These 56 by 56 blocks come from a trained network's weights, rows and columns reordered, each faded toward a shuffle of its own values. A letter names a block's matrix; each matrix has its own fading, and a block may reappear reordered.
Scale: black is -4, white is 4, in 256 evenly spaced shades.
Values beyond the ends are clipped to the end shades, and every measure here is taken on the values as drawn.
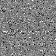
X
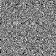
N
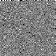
N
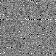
N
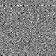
N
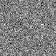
N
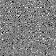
X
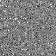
X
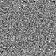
N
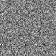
N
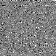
X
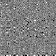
N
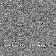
N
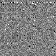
N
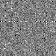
N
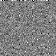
N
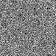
N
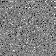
X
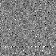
N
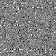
X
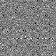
N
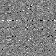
N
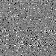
X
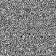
N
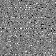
X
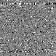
X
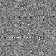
N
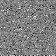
X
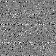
X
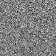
N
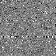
X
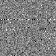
N
